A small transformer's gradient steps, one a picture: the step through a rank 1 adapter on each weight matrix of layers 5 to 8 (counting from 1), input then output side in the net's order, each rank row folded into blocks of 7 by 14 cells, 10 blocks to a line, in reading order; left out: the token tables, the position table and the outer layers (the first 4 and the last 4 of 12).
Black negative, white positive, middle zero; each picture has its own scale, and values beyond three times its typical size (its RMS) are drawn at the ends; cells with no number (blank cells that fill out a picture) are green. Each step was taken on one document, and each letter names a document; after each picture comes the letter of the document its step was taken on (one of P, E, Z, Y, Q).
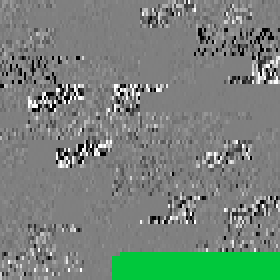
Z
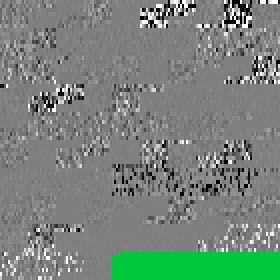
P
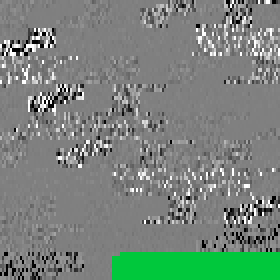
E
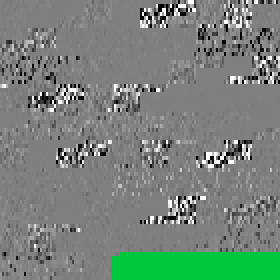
Z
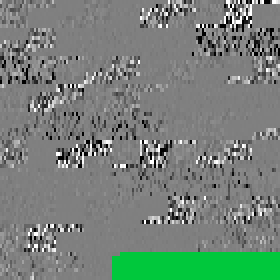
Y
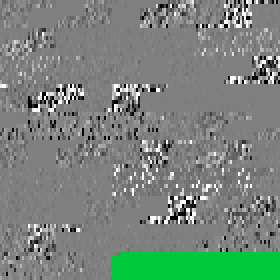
Z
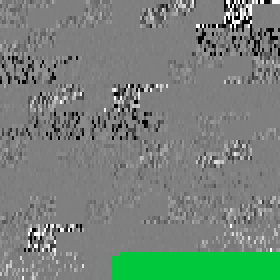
Y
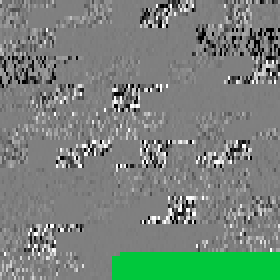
Y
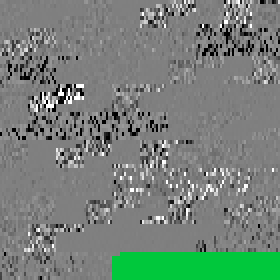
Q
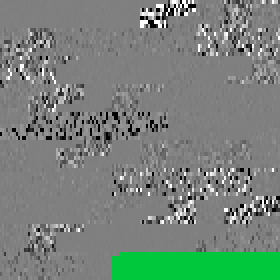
Q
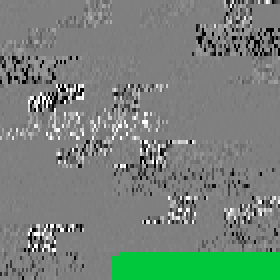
Y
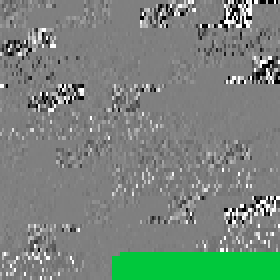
Z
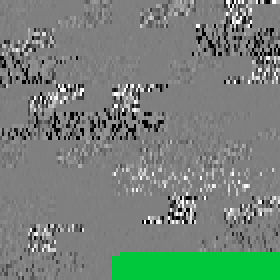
E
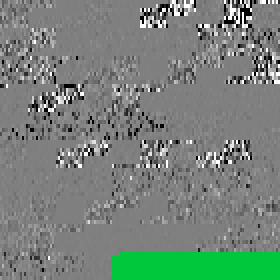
P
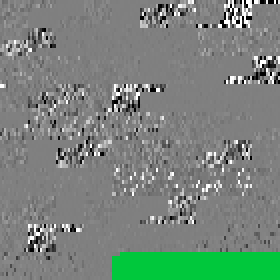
Z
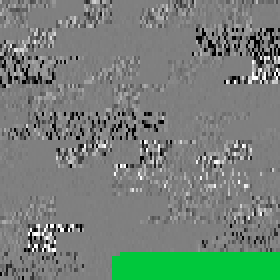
Y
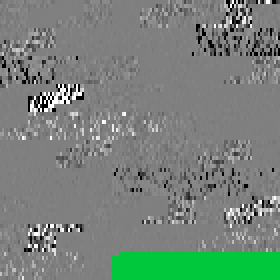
E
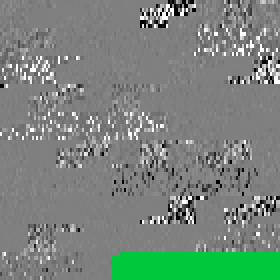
P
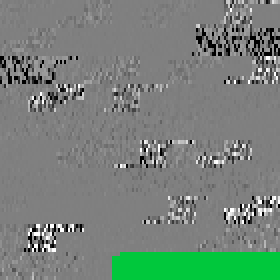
Y
